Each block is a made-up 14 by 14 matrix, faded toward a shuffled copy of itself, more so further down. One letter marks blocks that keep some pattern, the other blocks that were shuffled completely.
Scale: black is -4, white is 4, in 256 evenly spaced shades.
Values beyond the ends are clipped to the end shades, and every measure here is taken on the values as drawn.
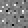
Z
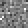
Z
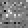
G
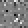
G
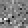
Z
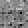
G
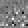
G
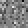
G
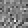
G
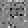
G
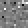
G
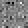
Z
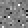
Z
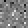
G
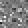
G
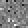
Z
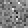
Z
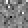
G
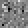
G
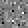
Z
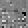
G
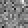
Z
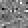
Z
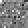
Z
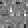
G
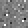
Z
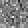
Z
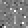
Z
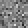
Z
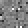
Z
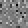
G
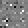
G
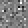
Z
